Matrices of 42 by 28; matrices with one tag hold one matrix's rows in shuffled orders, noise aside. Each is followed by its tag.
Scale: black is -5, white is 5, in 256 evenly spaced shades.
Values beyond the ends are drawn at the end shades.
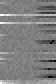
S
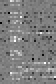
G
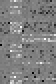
G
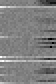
S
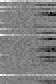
S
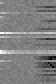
S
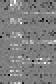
G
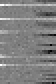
S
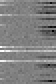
S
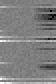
S
